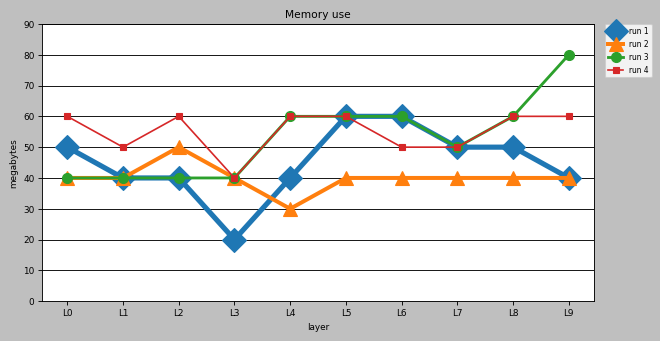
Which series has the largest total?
run 4
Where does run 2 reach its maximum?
L2
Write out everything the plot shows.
Title: Memory use
x-axis: layer, ticks L0 L1 L2 L3 L4 L5 L6 L7 L8 L9
y-axis: megabytes, ticks 0 10 20 30 40 50 60 70 80 90
Legend: run 1, run 2, run 3, run 4
Values:
run 1: 50 40 40 20 40 60 60 50 50 40
run 2: 40 40 50 40 30 40 40 40 40 40
run 3: 40 40 40 40 60 60 60 50 60 80
run 4: 60 50 60 40 60 60 50 50 60 60
